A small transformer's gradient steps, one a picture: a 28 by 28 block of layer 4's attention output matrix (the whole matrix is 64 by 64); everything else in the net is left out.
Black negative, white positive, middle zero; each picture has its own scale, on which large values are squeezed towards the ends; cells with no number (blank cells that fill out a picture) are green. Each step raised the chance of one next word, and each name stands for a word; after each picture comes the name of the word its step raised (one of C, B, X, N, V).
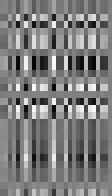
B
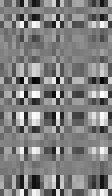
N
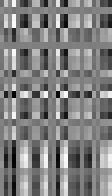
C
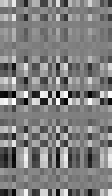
N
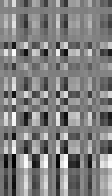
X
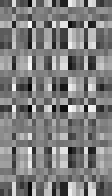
B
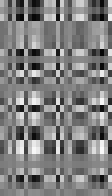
C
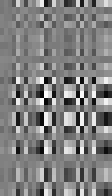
N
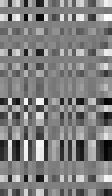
C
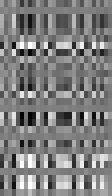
X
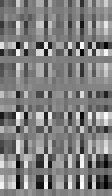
X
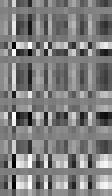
X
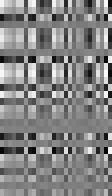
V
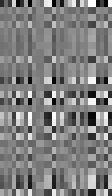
N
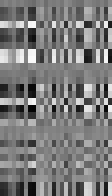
B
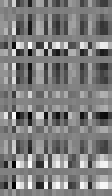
X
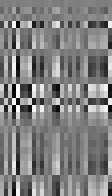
B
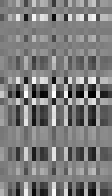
N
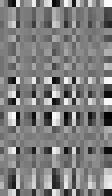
N
